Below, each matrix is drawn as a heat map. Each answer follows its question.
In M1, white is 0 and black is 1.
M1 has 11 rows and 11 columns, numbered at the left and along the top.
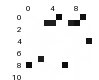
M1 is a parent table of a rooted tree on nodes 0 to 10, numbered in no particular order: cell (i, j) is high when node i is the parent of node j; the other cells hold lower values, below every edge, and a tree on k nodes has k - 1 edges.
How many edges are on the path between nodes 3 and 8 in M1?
2
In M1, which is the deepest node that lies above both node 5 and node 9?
0
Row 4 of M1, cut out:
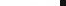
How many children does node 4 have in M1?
1
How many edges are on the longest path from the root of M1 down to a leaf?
3
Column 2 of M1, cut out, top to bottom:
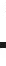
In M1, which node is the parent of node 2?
7
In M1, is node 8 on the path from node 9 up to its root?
yes
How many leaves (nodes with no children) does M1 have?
6
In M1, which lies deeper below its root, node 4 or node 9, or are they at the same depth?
node 9
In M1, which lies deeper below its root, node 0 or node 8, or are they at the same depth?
node 0
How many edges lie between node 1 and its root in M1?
0
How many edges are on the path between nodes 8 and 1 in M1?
1
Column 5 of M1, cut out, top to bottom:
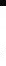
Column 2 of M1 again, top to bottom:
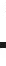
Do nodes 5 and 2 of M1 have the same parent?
no
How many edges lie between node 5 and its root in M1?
3
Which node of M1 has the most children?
1
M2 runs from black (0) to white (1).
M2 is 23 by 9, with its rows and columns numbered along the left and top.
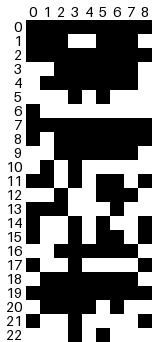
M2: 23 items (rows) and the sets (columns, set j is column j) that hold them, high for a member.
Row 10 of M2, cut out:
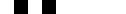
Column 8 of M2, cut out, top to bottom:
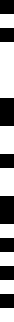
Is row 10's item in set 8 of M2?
yes
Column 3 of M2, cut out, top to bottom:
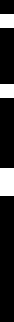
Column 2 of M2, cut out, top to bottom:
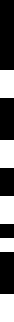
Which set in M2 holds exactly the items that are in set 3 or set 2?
4
